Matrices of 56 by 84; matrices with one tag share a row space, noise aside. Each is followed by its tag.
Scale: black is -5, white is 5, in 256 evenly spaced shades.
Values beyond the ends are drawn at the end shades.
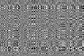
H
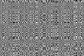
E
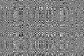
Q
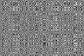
E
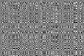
E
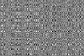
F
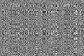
E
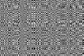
H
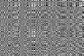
H
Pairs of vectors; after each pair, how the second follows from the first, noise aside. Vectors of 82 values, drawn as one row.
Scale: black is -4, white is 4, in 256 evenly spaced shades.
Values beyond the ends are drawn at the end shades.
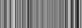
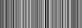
shuffled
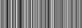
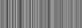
shrunk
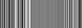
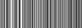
shuffled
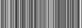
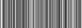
reversed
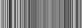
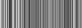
copied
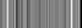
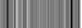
negated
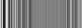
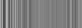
shrunk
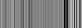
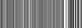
negated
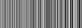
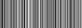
shuffled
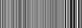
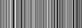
shuffled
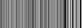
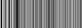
reversed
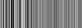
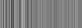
shrunk
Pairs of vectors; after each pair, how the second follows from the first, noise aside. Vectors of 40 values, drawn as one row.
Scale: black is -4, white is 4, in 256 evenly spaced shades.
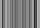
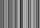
wrapped around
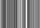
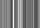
reversed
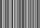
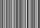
reversed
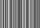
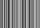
negated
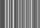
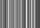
reversed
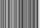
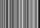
negated
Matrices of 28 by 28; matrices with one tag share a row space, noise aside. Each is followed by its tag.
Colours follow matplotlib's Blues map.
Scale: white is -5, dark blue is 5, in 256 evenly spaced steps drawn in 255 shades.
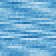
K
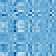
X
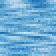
K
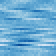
K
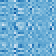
X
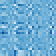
X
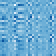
X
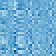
X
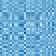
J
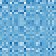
J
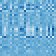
J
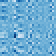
X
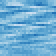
K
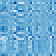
X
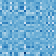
J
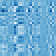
X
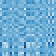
J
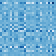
J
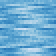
K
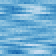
K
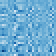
X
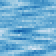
K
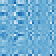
X
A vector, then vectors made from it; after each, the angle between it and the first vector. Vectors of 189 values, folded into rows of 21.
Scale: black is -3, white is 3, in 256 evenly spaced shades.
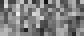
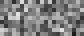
partly aligned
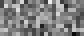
partly aligned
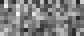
nearly parallel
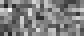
partly opposed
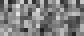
nearly parallel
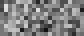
partly aligned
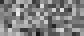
partly aligned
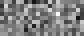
partly aligned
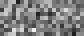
orthogonal
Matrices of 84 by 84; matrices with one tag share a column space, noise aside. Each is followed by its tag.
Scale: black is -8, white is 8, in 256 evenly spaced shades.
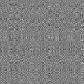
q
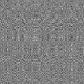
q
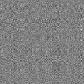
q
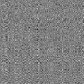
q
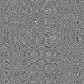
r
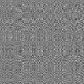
q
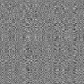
q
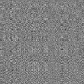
q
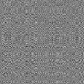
r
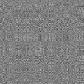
q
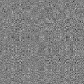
q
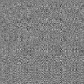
q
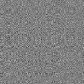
r
